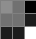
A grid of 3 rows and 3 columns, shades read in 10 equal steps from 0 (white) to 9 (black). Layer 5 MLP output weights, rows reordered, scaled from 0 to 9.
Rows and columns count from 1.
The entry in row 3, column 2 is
8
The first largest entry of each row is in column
3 3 1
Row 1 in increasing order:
4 5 9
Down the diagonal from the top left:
4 5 0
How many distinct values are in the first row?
3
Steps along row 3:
same down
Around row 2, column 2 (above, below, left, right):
5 8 5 8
